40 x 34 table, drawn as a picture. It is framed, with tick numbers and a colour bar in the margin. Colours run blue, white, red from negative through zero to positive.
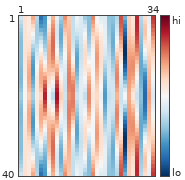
It is mirror symmetric from top to bottom. On average the colour sits 50% of the way up the scale. The grain runs up and down. No overall slope runs across the table.
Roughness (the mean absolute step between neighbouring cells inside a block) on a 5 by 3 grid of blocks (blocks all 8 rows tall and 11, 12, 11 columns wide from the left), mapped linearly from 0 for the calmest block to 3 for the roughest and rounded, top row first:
103 | 112 | 212 | 112 | 103
